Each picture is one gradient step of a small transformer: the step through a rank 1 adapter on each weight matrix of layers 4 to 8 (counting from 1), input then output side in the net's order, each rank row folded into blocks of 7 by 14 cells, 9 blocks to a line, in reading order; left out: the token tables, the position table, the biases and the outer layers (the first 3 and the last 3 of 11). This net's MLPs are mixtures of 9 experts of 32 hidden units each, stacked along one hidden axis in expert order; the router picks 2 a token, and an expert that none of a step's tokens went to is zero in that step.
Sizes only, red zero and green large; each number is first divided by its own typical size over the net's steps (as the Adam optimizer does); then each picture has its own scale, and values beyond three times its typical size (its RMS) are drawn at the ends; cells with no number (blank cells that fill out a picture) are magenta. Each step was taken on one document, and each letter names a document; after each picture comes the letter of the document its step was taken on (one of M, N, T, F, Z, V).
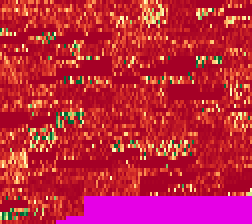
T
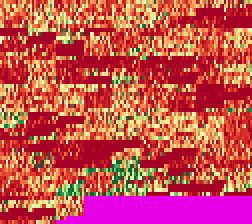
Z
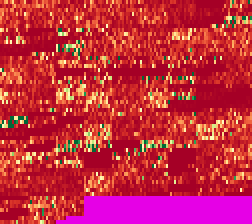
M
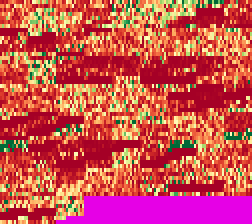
Z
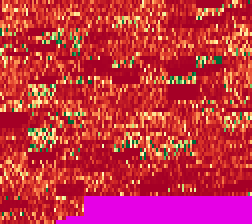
T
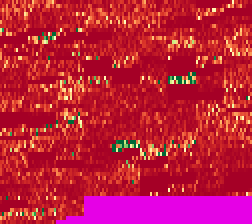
T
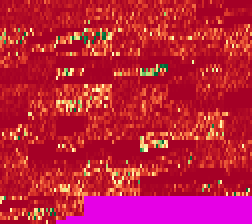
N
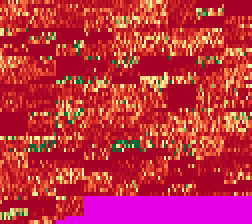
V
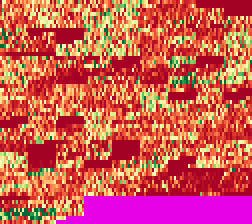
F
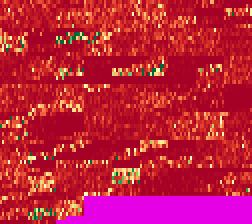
N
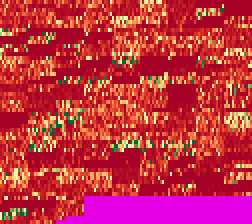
V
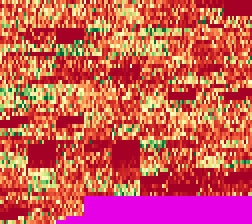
F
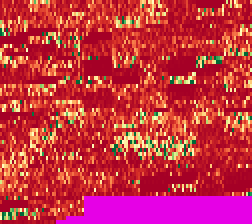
T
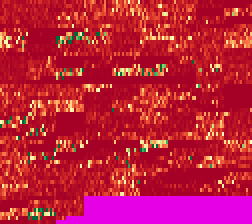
N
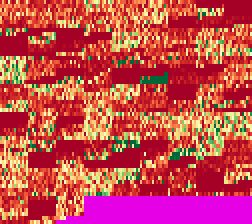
V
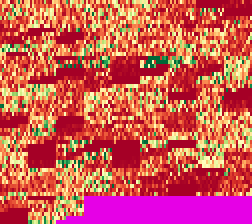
F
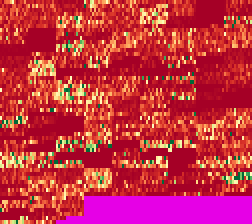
M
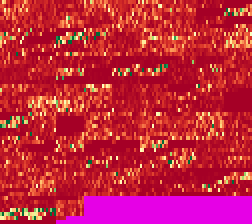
N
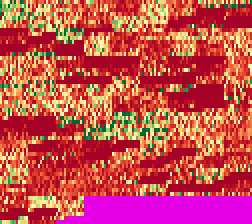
Z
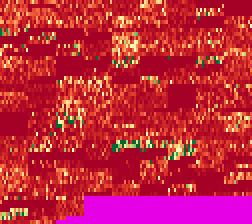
V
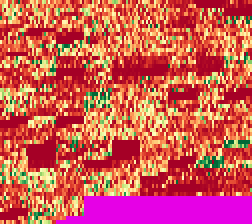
F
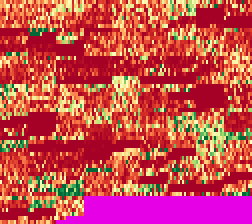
Z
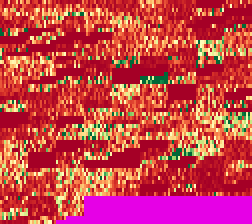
V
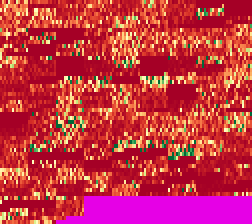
V
